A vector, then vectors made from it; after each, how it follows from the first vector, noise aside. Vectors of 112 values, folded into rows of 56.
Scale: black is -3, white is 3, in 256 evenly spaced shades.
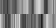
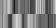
reversed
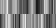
negated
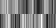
negated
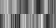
negated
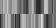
negated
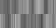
shrunk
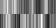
negated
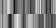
reversed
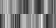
negated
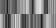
copied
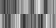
copied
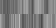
shrunk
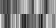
copied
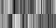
reversed
